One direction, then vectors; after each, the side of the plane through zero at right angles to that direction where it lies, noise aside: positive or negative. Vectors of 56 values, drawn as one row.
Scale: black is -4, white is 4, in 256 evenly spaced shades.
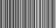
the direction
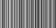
negative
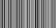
negative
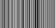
negative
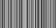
negative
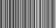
positive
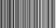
positive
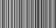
negative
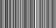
positive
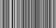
negative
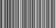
positive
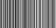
positive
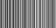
positive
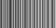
positive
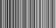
positive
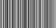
positive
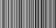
negative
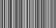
negative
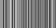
negative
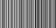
negative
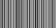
negative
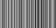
negative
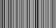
negative
